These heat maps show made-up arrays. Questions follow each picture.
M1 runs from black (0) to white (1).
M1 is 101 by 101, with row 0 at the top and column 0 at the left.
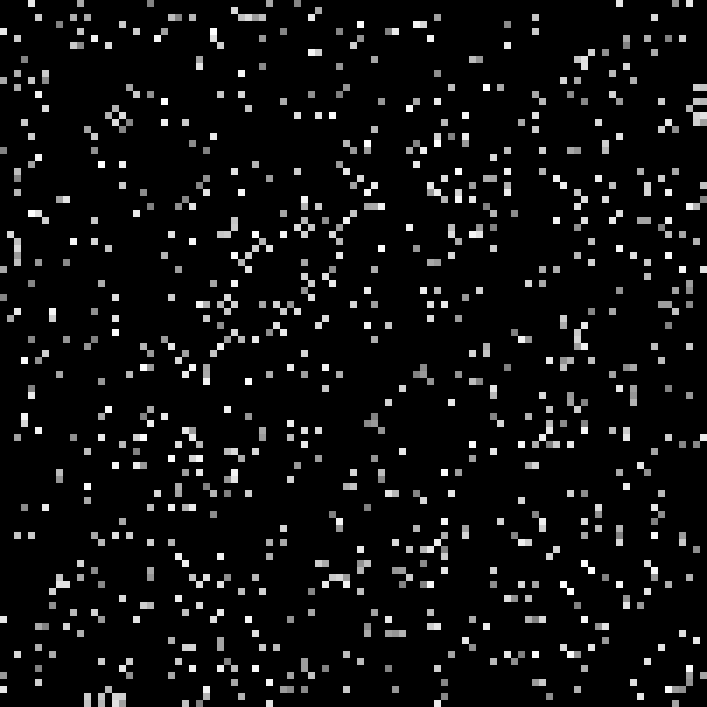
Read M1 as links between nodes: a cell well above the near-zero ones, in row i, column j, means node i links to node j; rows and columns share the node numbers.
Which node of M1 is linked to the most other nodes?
node 83
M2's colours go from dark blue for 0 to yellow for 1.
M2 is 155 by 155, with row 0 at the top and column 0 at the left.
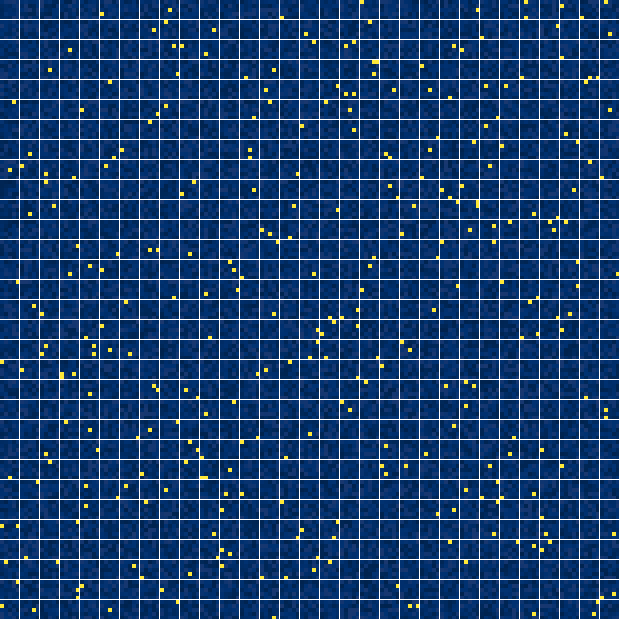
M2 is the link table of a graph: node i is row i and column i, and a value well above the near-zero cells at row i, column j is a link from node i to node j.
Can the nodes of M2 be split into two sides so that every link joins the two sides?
yes
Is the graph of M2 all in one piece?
yes
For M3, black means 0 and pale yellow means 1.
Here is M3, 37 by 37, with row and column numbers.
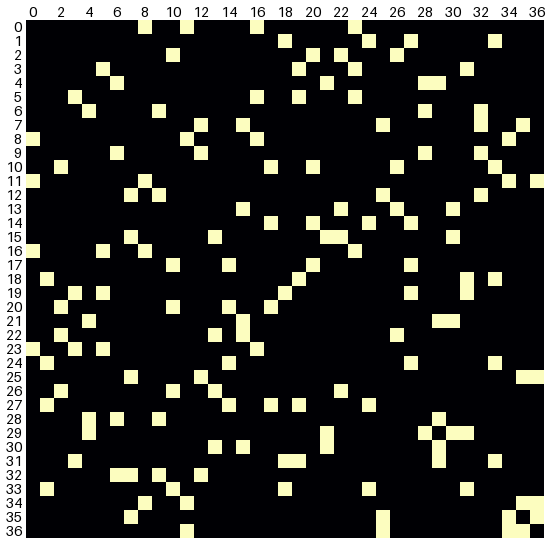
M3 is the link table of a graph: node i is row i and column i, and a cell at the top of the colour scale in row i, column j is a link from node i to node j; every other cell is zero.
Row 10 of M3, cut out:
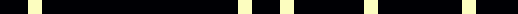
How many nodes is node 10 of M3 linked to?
5
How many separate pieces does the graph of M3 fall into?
1
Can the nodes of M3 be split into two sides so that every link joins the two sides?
no
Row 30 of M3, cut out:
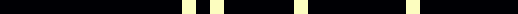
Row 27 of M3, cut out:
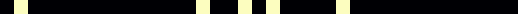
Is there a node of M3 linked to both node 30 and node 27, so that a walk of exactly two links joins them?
no
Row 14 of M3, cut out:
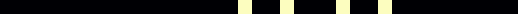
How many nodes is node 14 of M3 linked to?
4
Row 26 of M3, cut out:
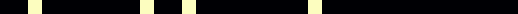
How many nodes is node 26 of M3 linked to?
4
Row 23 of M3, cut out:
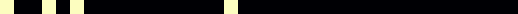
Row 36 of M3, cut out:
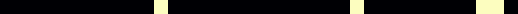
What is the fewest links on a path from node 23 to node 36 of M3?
3
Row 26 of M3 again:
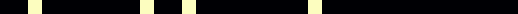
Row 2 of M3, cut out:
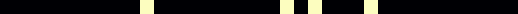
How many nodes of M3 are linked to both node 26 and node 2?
2
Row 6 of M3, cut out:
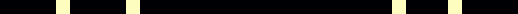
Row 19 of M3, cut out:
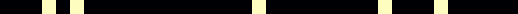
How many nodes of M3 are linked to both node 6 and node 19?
0
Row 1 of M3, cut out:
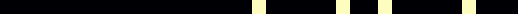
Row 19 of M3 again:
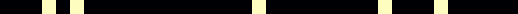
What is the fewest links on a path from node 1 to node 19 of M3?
2
